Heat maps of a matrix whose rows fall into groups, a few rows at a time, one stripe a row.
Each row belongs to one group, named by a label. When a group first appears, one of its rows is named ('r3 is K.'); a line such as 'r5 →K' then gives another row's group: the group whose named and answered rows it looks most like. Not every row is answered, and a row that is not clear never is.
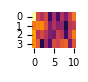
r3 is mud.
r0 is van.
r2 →van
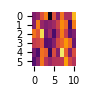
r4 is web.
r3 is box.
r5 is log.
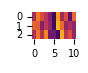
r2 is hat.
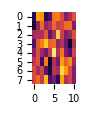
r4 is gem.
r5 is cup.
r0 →gem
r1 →log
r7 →hat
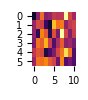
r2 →web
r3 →hat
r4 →box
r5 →hat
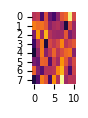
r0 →cup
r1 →van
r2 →hat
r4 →log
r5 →web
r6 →mud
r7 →web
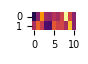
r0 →log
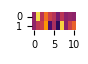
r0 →hat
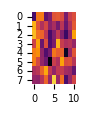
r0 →gem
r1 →van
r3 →mud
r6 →hat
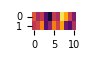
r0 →box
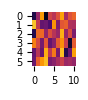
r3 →mud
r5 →hat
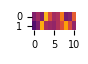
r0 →hat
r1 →log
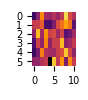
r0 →log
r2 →hat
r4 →log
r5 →web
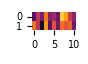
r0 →cup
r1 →cup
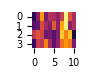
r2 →box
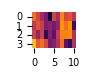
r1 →box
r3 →van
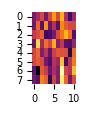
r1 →cup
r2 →box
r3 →hat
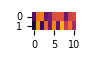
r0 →gem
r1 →cup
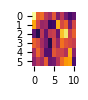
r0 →van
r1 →mud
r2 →log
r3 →box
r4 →box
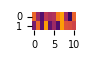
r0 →mud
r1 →cup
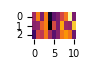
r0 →cup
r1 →web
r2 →cup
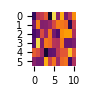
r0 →web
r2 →log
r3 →hat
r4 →box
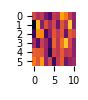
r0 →box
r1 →cup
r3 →log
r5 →van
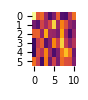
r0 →van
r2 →hat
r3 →gem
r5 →cup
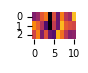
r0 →web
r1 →box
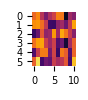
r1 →van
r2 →log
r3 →van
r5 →mud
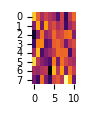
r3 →gem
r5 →box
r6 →web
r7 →log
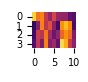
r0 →van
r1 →log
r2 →cup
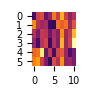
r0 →gem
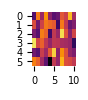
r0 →cup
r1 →hat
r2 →web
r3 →van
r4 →log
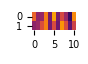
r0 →web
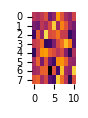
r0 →mud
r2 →hat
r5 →mud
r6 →web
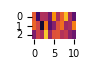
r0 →log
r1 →mud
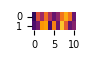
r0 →cup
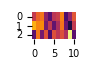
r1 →van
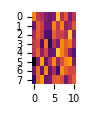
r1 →gem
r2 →box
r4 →mud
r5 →log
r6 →cup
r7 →gem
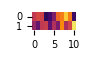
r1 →web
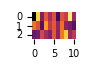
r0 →cup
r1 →hat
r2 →log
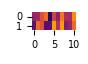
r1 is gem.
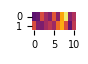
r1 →mud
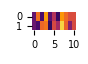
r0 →cup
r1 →web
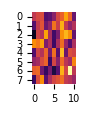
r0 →box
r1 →gem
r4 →web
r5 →web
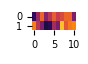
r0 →log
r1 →box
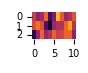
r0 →mud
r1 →box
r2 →log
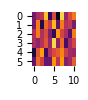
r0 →web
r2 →mud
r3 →web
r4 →gem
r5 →gem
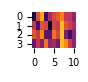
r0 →gem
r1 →web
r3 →cup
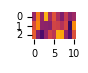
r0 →hat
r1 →mud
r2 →mud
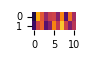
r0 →gem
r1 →gem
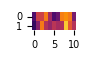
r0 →cup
